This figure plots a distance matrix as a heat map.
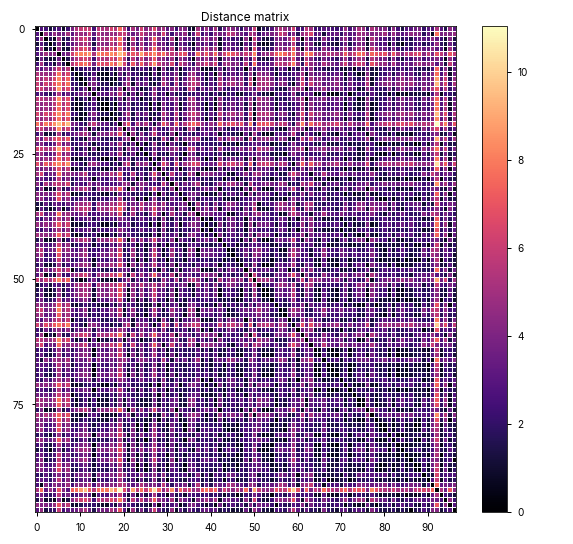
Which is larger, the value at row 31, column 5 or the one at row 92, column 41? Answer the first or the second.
the second
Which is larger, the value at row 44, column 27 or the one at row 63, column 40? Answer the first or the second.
the first
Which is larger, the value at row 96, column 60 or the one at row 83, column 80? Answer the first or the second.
the first
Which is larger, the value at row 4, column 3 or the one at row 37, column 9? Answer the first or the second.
the second
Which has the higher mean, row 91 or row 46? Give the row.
91
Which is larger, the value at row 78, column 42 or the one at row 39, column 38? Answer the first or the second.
the first
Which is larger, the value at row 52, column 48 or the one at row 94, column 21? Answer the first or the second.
the first
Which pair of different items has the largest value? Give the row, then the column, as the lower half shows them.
92, 19
